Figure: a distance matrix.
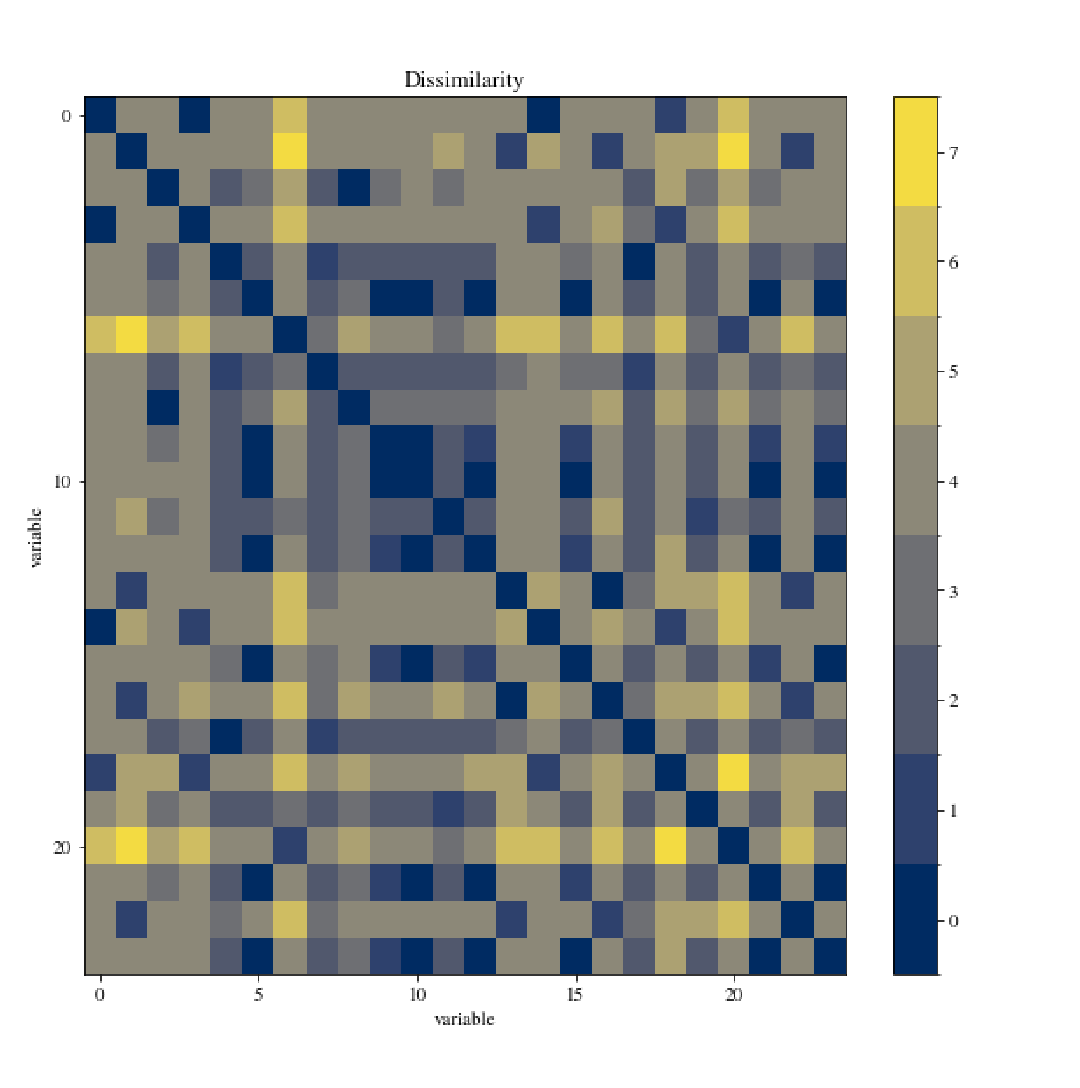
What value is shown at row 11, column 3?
4
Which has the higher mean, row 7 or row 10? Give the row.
7
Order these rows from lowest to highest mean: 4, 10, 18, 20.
10, 4, 18, 20
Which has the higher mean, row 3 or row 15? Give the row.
3
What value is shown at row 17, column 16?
3
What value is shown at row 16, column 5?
4
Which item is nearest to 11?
19
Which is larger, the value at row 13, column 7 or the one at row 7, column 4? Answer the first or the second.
the first
